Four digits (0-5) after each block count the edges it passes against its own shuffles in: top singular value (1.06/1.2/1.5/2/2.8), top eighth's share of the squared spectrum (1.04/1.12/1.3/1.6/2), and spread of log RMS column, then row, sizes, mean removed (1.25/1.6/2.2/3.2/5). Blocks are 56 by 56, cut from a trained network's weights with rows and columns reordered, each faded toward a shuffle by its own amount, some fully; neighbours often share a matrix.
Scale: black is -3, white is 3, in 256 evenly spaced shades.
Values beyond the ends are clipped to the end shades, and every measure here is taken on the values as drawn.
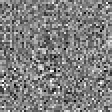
3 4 1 1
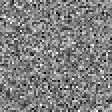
0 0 0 0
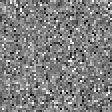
2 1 0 0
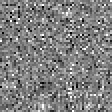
3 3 2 2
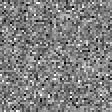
1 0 0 0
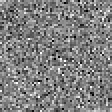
1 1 0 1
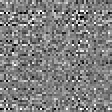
4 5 3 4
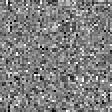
3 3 2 1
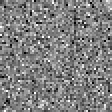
0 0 0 0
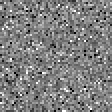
0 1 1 0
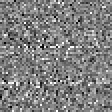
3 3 1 2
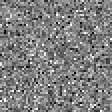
1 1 0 0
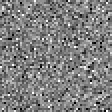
2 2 0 1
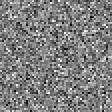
2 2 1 0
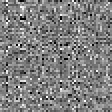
3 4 3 2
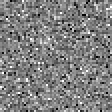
2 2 0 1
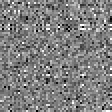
3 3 2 2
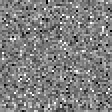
1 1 0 0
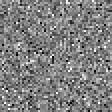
1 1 1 0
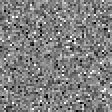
0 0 0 0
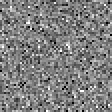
0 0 0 0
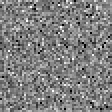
0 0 0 0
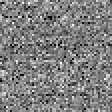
3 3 0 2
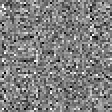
3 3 2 1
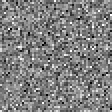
1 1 0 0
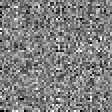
3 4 2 2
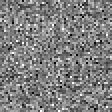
0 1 0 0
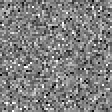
0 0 0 0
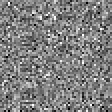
3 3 1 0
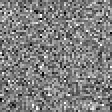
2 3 0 0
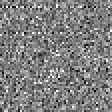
3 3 0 2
